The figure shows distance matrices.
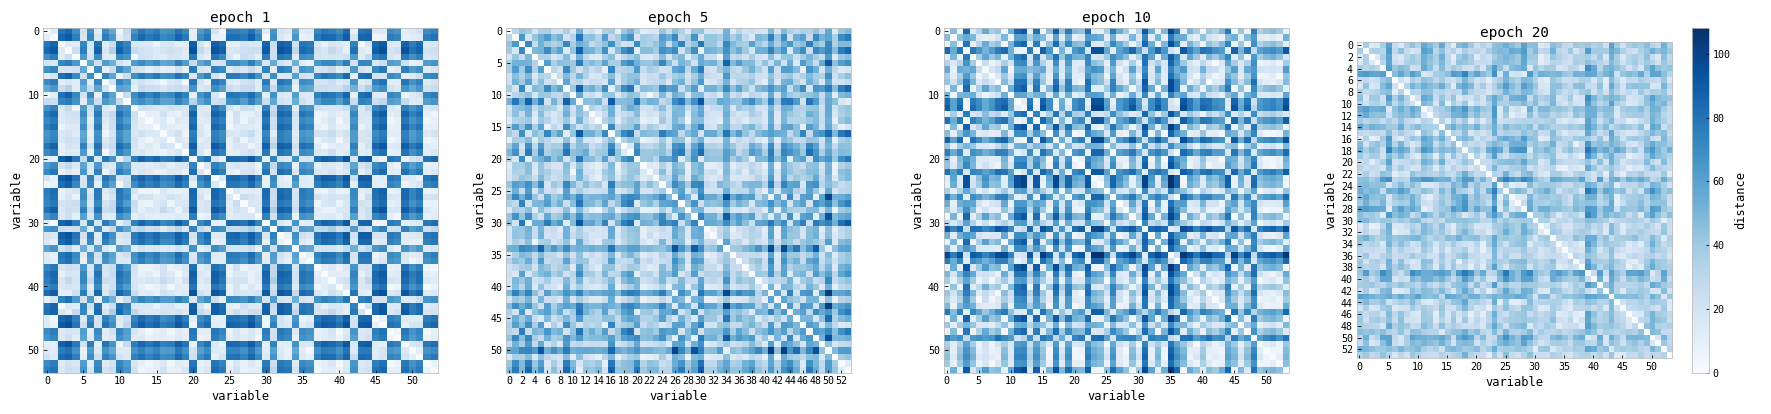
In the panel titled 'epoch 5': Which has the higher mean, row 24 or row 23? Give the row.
24
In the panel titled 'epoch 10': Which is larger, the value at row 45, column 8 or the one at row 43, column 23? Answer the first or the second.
the second
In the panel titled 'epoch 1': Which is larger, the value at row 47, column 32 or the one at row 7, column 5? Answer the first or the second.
the first
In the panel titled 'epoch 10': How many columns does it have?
54
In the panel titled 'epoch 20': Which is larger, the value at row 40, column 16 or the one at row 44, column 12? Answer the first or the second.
the first
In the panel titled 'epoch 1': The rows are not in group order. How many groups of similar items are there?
2
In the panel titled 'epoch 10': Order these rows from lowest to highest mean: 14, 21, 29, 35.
21, 29, 14, 35
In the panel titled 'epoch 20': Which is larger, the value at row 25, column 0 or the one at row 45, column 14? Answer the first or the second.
the first
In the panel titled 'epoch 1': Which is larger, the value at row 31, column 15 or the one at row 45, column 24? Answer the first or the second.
the first
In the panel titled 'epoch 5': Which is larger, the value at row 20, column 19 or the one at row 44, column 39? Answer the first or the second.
the first
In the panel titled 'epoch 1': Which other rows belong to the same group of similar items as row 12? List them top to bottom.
2, 3, 4, 6, 8, 9, 13, 14, 15, 16, 17, 18, 19, 21, 22, 25, 26, 27, 28, 29, 31, 34, 37, 38, 39, 40, 41, 43, 44, 47, 48, 52, 53
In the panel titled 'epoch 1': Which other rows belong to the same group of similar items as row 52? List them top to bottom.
2, 3, 4, 6, 8, 9, 12, 13, 14, 15, 16, 17, 18, 19, 21, 22, 25, 26, 27, 28, 29, 31, 34, 37, 38, 39, 40, 41, 43, 44, 47, 48, 53
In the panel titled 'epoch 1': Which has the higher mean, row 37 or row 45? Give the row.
45
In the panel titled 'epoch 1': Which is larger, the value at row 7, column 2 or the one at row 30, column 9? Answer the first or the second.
the first
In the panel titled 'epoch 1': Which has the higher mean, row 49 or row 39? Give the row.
49
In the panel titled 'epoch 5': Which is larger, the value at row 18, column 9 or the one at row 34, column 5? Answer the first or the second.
the second
